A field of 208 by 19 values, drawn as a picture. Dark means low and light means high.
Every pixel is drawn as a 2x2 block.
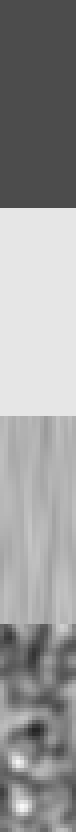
The table splits into 4 rows of 1 panel. Panel 1,1: low, flat. Panel 2,1: very high, flat. Panel 3,1: high, streaked downward, faint in contrast. Panel 4,1: middling, blotchy, strong in contrast.
